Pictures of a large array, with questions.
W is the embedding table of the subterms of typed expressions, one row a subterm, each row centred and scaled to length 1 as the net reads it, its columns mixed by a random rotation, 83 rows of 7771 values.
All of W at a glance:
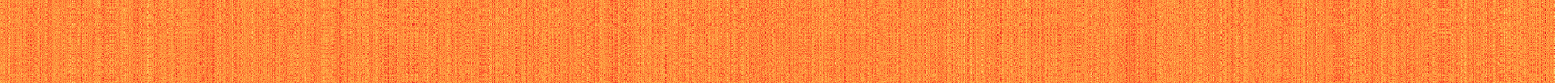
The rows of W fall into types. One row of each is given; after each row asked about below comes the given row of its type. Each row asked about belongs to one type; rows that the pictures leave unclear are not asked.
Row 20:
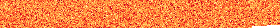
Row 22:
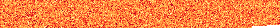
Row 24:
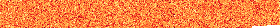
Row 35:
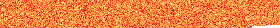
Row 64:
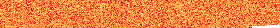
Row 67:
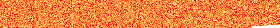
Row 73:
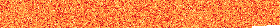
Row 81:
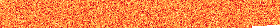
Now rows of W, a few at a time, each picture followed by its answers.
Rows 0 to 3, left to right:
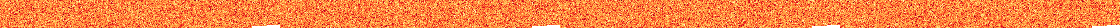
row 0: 67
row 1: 24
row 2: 20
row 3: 81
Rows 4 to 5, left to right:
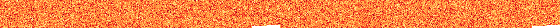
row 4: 67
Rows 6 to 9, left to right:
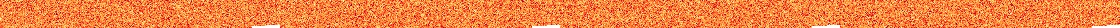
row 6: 64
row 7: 81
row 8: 35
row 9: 22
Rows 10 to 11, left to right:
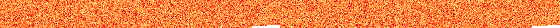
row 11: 35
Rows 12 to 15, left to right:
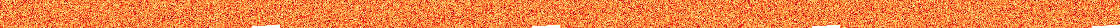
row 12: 22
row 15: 67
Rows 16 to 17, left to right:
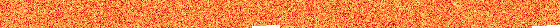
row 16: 73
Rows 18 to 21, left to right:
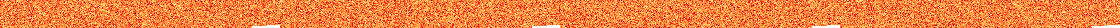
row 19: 81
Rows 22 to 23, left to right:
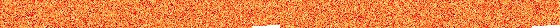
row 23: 24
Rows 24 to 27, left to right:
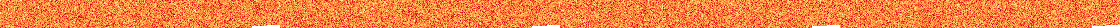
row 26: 81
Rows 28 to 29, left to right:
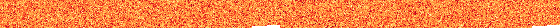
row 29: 22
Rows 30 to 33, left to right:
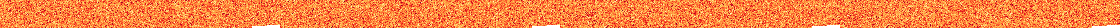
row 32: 22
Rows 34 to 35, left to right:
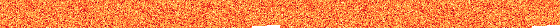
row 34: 35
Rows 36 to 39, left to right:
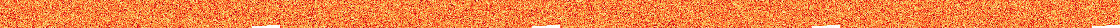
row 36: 67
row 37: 22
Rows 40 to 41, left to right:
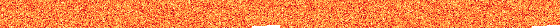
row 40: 35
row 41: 35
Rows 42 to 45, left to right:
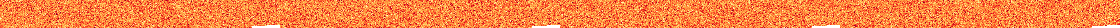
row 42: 64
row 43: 20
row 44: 35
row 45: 24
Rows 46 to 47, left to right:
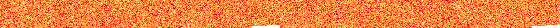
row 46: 73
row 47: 64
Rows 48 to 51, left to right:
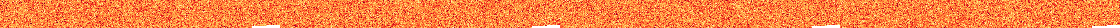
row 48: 73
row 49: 24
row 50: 64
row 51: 81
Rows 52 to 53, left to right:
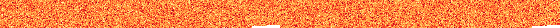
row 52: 35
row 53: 24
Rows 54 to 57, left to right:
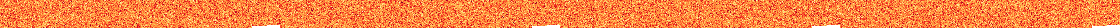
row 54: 67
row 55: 64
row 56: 67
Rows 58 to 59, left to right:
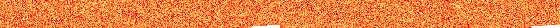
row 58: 24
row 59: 64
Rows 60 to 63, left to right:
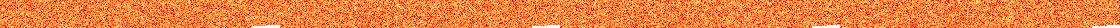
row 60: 35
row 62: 81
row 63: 81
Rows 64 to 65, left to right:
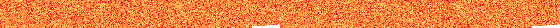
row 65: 64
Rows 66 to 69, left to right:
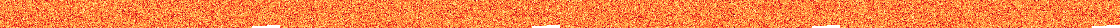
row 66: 24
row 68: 24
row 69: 73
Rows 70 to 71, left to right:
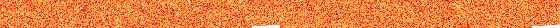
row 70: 35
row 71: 64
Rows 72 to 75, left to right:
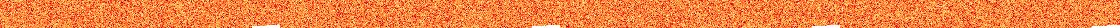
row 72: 64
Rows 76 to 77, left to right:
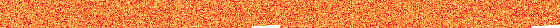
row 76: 73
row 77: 67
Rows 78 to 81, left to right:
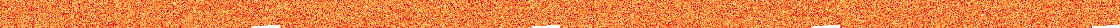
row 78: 67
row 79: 20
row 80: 67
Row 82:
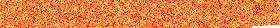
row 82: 24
